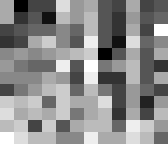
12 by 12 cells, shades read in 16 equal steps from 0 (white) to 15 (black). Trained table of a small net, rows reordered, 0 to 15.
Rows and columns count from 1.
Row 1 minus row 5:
-2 9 4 5 -3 2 2 -5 1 0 1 5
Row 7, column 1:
7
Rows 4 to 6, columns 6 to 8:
10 1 10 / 4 3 15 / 10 0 8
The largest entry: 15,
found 2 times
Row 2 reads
5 12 10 14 4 6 4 10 12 6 10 9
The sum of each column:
73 91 86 82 58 90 37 98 125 51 111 84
